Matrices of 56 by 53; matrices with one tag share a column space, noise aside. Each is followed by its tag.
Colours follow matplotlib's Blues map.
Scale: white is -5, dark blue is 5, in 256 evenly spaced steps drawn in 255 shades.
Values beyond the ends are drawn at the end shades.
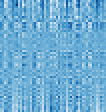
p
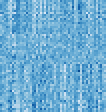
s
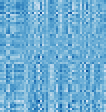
s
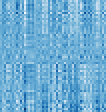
s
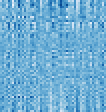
p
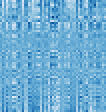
p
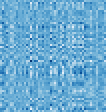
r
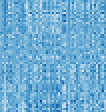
s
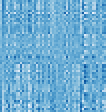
s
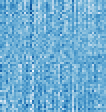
s
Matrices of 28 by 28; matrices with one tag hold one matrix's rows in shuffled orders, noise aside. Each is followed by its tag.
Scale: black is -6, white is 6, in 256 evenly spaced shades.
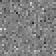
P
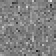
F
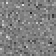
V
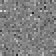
P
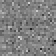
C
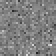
F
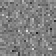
F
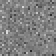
V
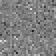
P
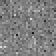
P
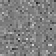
F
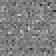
C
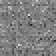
C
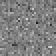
F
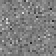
V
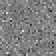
V
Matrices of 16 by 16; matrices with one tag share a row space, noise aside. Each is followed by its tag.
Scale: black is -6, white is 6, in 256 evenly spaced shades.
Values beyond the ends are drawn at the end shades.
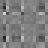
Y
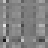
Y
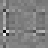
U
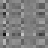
Y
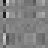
U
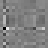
U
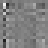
U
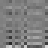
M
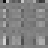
Y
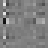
U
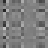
Y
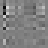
U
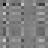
Y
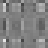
Y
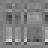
M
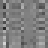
Y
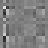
U
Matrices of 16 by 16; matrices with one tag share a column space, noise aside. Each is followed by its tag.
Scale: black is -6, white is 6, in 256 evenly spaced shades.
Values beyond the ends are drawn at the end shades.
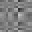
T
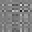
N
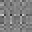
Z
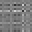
N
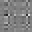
Z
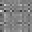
N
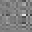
Z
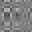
T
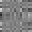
T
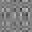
T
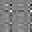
N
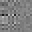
Z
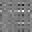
N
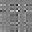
N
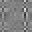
T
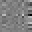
Z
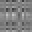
T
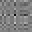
Z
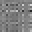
N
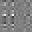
Z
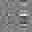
Z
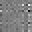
N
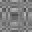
T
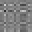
N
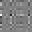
Z
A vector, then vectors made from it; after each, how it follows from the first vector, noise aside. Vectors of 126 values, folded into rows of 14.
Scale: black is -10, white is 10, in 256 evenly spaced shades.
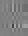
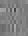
reversed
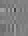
reversed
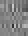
scaled up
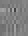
reversed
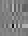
scaled up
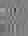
reversed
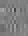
reversed
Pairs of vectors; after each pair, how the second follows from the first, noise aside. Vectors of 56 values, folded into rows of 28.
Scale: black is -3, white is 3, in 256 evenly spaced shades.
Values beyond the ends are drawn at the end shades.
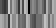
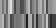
reversed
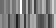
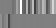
partly zeroed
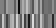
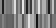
reversed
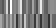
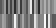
reversed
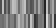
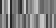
reversed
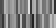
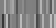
partly zeroed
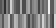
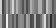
reversed
